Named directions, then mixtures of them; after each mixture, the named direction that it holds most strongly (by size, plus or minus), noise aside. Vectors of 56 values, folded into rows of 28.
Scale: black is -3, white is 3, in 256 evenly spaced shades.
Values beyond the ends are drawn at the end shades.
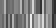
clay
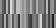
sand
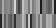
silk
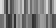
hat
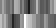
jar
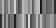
silk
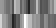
jar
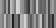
sand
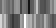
jar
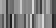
clay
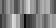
jar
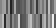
sand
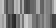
jar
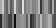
silk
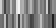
sand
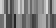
hat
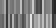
clay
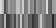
hat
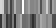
hat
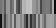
silk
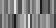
silk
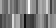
jar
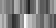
jar
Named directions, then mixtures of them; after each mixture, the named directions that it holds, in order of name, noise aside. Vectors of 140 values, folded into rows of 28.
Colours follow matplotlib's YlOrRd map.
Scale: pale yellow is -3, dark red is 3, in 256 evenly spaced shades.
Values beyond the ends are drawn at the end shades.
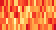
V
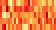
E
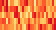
E, V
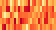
E, V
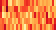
E, V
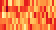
E, V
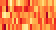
E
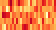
E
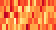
E, V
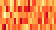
E, V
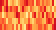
E, V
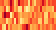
E, V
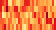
E, V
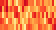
E, V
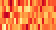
E, V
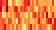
E, V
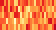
V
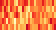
V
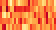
E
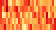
E, V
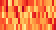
E, V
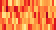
E, V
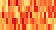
E, V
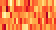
E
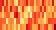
V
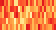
V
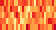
V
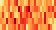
V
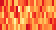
V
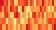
V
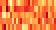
E
